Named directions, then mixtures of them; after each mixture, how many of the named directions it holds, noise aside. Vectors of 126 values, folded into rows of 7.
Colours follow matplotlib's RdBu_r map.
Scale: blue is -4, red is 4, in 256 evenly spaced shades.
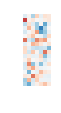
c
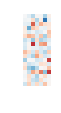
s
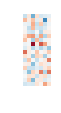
two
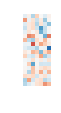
two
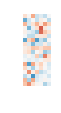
one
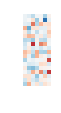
one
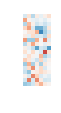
one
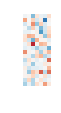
two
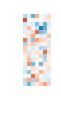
one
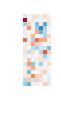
one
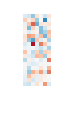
two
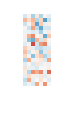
two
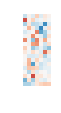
one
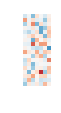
two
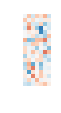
one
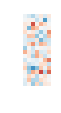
one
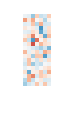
two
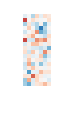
one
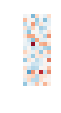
two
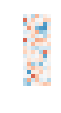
one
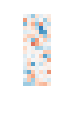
two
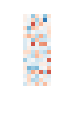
one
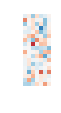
two
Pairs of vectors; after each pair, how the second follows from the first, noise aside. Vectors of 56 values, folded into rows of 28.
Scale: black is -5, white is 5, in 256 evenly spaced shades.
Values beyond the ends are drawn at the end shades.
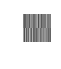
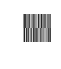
scaled up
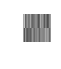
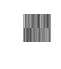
copied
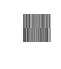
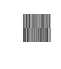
copied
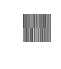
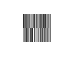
scaled up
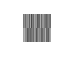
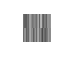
shuffled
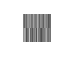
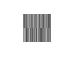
copied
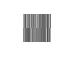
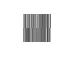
copied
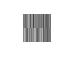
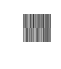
copied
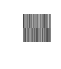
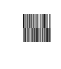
scaled up
